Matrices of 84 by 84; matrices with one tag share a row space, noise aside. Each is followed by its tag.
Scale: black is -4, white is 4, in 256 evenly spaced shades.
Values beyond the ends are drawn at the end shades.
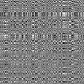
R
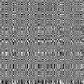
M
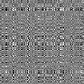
M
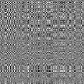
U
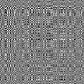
U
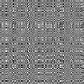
M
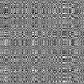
R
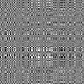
U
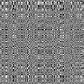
M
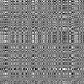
R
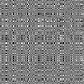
M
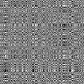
R
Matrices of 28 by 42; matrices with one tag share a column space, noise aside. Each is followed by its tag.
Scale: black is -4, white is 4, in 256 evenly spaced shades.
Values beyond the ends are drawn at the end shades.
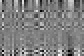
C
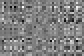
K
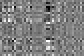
K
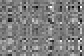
K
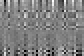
C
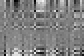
C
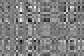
K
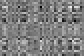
K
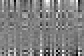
C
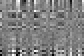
C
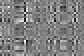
K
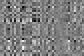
K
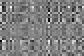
K
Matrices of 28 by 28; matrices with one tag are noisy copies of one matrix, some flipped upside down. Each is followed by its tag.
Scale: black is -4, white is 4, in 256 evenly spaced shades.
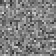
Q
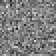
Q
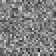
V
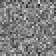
V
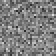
Q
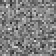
Q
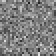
V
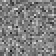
Q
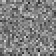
V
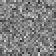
V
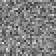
Q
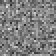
Q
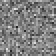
Q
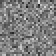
V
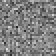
Q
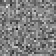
Q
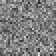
V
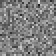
V
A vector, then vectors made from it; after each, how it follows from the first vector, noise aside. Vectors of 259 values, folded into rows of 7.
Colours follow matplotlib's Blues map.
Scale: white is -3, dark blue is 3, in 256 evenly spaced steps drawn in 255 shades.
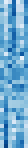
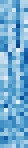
wrapped around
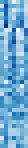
wrapped around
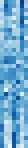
reversed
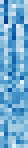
wrapped around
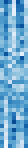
negated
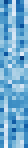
negated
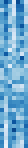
negated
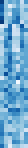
wrapped around
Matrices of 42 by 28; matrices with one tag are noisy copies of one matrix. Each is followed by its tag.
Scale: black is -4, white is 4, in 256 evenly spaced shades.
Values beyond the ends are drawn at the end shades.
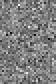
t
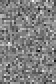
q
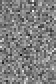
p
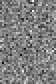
p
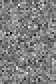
t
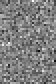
q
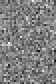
q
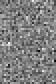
q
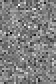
t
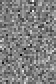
p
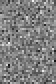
q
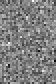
q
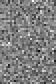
q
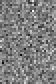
p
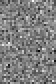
q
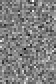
p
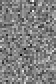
p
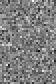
q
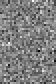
q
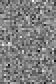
q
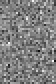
q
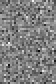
q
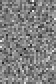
p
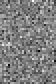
q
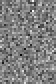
p
